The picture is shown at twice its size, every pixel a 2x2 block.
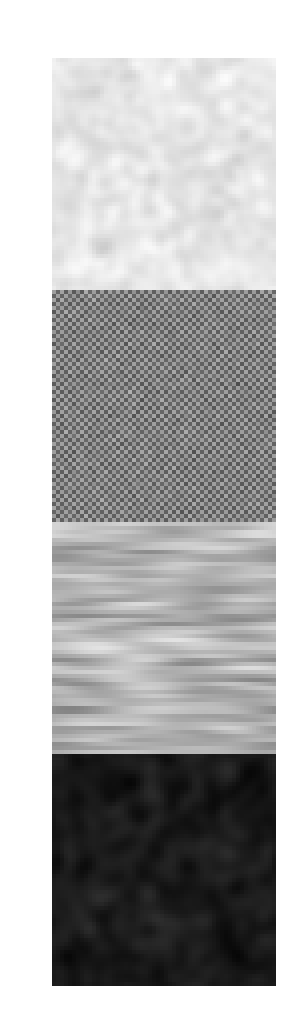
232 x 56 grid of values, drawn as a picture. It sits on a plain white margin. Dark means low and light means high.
It is made of 4 by 1 panels. Panel 1,1: very high, blotchy, faint in contrast. Panel 2,1: middling, checkered, strong in contrast. Panel 3,1: high, streaked across. Panel 4,1: very low, blotchy, faint in contrast.
